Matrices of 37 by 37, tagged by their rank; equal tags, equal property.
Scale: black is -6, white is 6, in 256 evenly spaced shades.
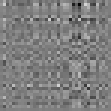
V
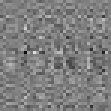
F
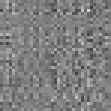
F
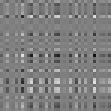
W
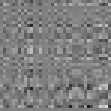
V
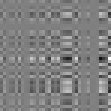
W
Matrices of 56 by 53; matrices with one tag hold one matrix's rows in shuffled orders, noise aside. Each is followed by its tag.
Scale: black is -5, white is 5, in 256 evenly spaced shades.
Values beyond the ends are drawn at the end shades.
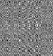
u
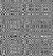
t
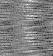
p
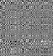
t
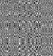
u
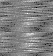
p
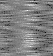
p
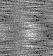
p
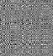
t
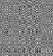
u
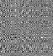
t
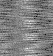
p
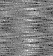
p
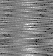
p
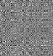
t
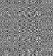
u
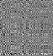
t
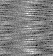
p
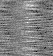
p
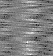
p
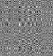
u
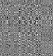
u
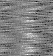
p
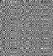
t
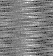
p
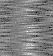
p
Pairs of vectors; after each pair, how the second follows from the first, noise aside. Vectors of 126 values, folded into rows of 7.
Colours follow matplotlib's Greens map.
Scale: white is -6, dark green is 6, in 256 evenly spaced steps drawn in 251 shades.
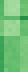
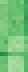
reversed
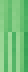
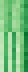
scaled up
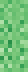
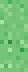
partly zeroed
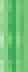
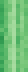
negated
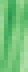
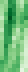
scaled up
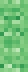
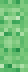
negated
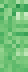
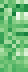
scaled up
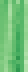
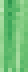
reversed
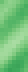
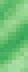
negated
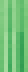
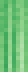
negated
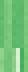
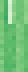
reversed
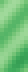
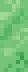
partly zeroed
